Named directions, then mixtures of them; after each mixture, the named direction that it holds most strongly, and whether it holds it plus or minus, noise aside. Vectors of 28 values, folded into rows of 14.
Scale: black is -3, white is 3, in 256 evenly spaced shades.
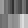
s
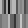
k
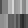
s, minus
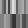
k, plus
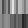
s, minus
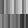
s, minus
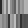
k, minus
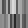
k, plus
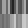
s, plus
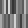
k, minus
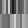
k, minus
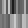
k, minus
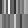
k, minus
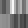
s, minus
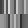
k, minus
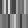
k, minus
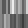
s, minus
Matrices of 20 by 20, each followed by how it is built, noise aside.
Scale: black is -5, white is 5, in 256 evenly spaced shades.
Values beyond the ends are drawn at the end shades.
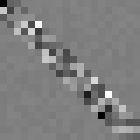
banded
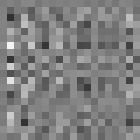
low rank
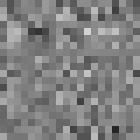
low rank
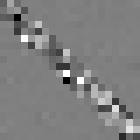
banded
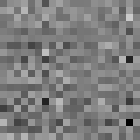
low rank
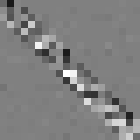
banded
